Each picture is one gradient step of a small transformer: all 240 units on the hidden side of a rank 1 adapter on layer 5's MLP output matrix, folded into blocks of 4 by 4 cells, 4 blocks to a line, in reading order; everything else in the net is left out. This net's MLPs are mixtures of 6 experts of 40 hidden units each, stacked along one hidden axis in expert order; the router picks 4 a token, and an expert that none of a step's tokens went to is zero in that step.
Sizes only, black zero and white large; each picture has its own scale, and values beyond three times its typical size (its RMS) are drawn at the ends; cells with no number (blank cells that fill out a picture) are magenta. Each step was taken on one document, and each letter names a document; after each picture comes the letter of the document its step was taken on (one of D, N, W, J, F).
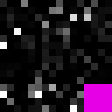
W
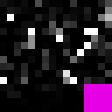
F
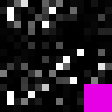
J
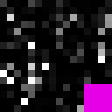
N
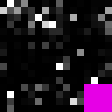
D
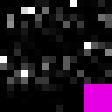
F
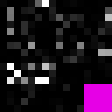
N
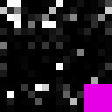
D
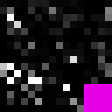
N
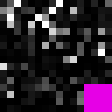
J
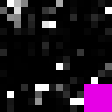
D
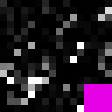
N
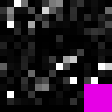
J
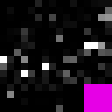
F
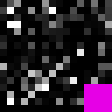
J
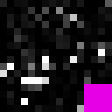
N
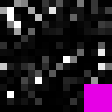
J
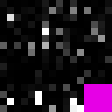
W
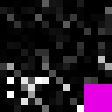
N
